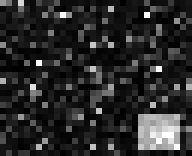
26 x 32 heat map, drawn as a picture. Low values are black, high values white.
An odd patch, higher than its surroundings, sits in the bottom right. The halves do not mirror each other. The ninth with the highest average is the bottom right. Most values sit low, with a long tail of high ones.
